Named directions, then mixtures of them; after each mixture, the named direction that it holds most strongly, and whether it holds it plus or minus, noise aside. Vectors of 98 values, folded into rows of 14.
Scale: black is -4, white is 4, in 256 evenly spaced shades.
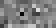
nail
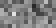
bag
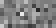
nail, minus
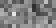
bag, plus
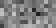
bag, plus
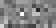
nail, minus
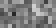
bag, minus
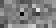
nail, plus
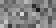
nail, minus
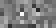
nail, minus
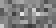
nail, minus
